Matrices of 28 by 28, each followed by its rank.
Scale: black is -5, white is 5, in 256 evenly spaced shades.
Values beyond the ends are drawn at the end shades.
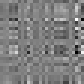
two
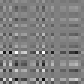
one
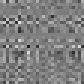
three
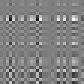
one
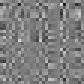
three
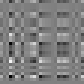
one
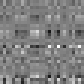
two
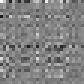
three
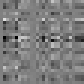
two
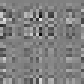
two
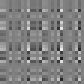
one
